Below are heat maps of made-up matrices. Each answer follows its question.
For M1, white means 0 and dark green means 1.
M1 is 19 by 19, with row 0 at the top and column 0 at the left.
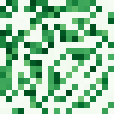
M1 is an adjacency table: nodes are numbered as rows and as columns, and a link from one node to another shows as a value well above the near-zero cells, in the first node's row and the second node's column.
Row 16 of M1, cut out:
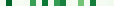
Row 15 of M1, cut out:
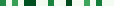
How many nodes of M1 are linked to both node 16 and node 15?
1
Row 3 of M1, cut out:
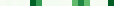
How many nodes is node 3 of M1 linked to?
6
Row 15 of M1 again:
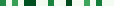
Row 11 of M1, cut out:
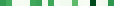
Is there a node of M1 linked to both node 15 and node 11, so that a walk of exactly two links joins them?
yes
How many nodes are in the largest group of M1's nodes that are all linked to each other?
5
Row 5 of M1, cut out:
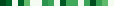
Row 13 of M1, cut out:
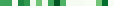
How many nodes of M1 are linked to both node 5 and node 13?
8
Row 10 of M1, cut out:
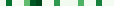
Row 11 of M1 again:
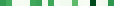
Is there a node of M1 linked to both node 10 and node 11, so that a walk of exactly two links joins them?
yes
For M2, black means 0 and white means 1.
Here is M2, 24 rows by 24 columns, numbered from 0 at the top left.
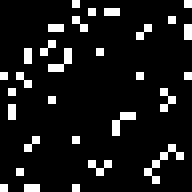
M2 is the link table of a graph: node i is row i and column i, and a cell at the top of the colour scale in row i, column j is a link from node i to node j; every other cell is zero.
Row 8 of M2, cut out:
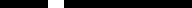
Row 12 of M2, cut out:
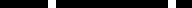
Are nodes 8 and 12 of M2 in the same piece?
yes
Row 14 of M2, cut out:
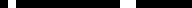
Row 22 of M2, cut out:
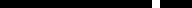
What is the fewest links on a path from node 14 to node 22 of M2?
5
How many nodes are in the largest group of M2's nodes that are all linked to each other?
3
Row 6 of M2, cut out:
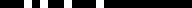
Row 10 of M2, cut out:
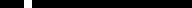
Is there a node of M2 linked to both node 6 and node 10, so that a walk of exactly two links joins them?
yes
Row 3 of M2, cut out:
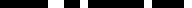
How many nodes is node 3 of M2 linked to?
5
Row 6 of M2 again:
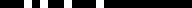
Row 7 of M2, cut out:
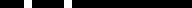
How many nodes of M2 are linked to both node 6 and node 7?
2
